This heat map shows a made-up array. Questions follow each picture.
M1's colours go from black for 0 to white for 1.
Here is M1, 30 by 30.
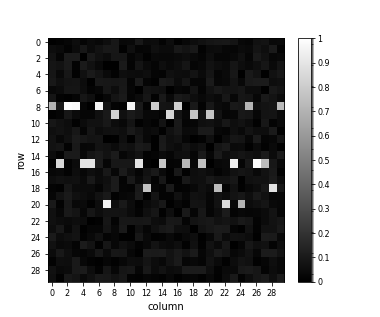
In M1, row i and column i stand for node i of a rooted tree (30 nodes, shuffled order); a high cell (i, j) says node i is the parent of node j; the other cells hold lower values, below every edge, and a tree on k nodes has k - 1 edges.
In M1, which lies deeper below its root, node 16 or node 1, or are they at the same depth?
the same depth
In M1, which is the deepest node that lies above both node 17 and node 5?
15
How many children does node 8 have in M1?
9
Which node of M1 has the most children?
15
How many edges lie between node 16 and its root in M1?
2
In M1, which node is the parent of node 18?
9
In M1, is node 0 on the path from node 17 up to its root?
no
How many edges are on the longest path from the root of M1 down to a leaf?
2
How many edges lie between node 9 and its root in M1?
0
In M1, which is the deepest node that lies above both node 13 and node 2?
8
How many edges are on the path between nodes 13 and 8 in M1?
1
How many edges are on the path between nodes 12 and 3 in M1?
4
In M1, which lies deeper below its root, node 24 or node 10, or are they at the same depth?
the same depth
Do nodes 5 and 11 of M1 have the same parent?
yes
